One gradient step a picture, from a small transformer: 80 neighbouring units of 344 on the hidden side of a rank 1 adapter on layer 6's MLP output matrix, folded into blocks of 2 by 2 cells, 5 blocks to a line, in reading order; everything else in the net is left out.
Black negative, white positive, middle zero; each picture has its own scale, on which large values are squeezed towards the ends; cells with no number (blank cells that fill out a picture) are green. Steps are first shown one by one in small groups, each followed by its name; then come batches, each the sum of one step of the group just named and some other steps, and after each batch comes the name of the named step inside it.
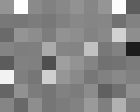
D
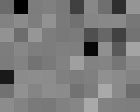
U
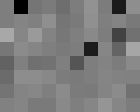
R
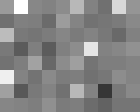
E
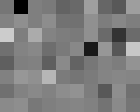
R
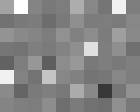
E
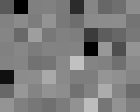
U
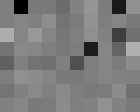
R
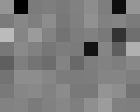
E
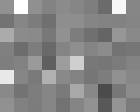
E
